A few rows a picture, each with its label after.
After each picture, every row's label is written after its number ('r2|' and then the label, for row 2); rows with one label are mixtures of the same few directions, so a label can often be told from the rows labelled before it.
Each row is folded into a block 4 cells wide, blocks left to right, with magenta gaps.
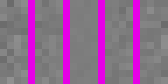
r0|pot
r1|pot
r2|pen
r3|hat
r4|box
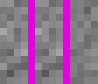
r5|pen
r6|pen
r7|hat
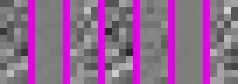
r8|pen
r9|pen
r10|hat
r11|pen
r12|box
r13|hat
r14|hat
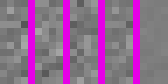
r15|box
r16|pen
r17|pot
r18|box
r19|pen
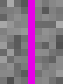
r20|pot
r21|box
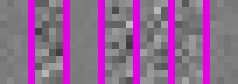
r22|pot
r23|pen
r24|hat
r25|box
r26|hat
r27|pot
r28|pot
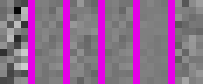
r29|hat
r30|hat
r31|pot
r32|hat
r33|pot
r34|pot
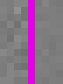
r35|hat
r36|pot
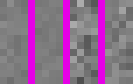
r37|pot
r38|pen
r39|pot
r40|hat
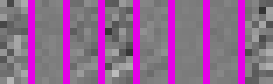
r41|pot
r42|pot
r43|pen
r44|pen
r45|pen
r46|box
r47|pen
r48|hat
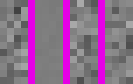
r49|hat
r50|hat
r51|pot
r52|box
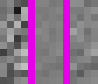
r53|hat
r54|pen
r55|pen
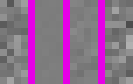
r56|pot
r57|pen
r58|pen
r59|box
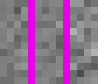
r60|hat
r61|box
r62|pen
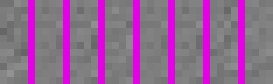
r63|pen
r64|box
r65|box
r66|box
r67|box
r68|box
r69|hat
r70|pen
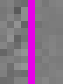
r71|hat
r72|pot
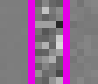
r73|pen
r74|box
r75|pot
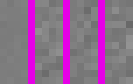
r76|pot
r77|pen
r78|hat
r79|box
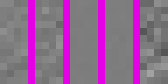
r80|pen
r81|box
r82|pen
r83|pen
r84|pen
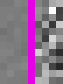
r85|pen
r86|hat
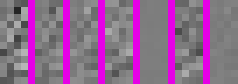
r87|hat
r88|hat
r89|hat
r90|pen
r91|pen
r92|pen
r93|hat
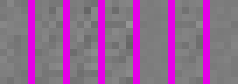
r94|pot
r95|hat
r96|hat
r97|box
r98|pot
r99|box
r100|box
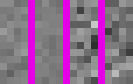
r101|pen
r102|pot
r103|box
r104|pen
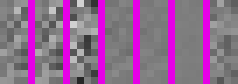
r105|hat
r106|hat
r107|pot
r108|pen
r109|pen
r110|pot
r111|pot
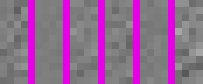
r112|hat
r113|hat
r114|pen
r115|box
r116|pot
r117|pen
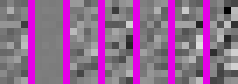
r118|box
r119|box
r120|pen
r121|box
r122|hat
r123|box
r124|hat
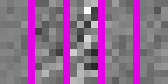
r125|box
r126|pen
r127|hat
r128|pot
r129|hat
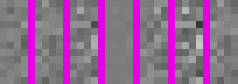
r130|box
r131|pot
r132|box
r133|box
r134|hat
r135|box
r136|pot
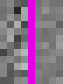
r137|hat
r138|box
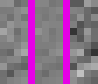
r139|pen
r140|pen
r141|pen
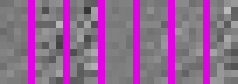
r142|pen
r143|box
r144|hat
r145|box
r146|box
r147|pen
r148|hat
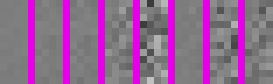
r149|pen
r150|pot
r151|pot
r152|hat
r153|pot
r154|hat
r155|box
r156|hat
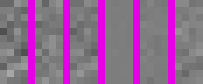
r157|pen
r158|pot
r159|pen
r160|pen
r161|pot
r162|pen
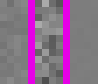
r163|pot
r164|pot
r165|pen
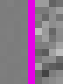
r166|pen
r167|pen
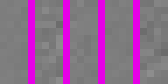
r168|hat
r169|box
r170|pot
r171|pen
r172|pen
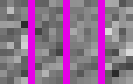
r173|box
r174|pen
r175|pen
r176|pen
